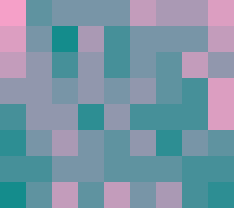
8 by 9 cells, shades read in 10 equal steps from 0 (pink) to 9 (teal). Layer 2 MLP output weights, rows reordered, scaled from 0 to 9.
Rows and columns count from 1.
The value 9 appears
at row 2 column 3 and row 8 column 1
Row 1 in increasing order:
0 1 2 3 3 5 5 5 6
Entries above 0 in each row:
8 9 9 9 9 9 9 9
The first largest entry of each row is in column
2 3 3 8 4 1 1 1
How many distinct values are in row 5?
4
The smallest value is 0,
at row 1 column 1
